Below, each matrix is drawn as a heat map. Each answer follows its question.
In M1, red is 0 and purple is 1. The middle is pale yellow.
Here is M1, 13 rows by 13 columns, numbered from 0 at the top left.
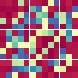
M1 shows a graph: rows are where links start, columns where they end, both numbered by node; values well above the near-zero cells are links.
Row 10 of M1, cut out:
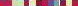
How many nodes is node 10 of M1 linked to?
6
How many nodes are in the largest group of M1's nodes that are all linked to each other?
5
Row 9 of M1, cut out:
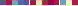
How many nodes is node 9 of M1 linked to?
7
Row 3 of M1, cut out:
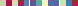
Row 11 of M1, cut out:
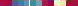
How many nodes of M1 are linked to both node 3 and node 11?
6
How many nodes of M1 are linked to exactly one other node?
0
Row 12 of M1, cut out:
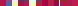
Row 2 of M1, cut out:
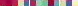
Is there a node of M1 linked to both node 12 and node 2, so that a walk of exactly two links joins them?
no
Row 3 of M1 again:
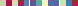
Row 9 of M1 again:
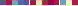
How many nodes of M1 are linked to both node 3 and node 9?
6
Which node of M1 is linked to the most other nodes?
node 3
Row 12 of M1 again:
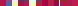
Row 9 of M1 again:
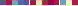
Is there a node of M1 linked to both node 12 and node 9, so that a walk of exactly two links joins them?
yes
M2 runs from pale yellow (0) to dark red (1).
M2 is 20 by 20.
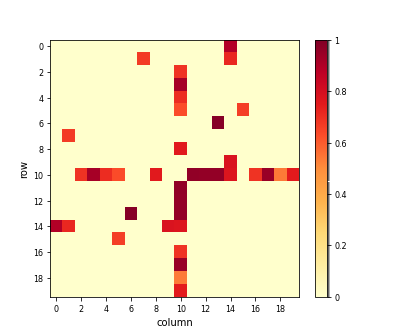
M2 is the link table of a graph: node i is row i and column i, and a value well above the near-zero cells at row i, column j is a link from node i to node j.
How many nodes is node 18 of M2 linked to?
1
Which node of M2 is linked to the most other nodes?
node 10
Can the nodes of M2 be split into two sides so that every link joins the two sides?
yes
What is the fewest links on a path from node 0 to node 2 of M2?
3
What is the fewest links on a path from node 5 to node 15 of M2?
1
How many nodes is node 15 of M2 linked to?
1
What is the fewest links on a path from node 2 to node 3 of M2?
2
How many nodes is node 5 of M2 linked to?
2
